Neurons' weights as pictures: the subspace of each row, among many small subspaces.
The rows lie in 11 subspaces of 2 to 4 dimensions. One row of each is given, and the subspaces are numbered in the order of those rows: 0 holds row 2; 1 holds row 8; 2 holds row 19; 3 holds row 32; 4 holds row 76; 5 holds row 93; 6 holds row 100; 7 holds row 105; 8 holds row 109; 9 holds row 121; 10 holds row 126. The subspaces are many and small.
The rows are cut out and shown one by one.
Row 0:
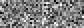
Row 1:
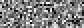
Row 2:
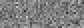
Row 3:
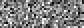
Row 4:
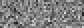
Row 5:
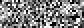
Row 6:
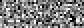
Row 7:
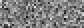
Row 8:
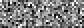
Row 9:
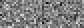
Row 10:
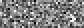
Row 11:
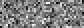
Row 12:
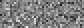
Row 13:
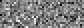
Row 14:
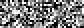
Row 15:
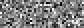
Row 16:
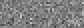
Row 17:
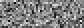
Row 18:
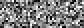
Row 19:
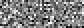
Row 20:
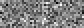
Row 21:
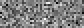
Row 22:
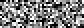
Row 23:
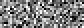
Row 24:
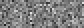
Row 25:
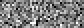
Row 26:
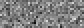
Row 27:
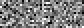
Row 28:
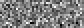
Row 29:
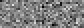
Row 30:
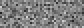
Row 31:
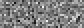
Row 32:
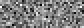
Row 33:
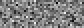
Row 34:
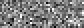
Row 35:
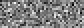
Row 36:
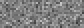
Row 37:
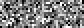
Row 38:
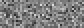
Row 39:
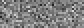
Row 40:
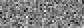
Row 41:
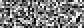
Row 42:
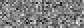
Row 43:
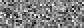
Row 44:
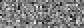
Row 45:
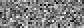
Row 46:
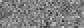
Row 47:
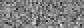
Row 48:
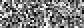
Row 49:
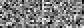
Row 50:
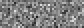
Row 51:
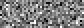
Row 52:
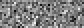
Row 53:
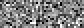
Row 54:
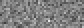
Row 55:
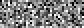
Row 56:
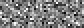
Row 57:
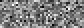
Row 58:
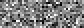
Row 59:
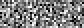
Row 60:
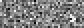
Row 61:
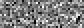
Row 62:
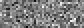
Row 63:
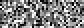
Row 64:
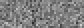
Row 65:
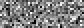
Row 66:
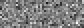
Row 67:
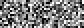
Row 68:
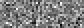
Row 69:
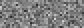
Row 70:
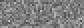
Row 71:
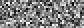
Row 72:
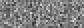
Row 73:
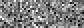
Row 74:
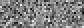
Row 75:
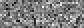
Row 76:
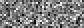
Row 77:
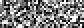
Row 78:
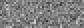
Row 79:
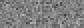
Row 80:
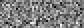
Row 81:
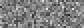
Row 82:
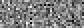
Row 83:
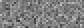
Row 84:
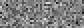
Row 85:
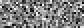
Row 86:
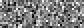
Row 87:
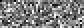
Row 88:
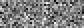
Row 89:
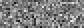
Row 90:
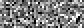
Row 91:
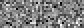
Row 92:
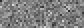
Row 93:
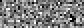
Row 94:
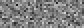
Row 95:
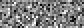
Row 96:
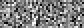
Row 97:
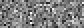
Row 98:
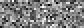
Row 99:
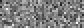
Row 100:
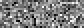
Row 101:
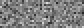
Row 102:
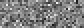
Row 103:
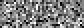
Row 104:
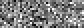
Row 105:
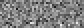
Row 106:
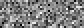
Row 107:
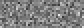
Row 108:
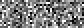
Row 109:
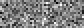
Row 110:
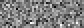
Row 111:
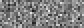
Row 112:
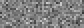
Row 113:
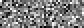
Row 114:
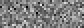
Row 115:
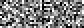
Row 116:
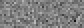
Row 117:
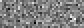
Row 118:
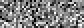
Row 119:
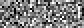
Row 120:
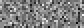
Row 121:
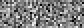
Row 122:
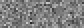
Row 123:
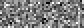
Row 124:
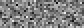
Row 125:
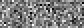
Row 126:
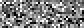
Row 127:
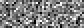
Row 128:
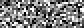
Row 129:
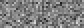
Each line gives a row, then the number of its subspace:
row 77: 3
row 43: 10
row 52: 4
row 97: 7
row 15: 9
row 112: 4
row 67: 3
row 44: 5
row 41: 8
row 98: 0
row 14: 6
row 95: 4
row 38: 10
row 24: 7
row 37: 3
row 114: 3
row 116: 8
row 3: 3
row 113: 0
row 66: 0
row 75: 6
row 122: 7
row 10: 5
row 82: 1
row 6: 5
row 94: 5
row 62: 0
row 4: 3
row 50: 4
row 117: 5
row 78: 6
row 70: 1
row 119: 3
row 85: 3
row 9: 2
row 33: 5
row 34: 10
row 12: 2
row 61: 8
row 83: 2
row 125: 7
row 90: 8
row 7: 3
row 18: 0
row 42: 4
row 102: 6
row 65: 6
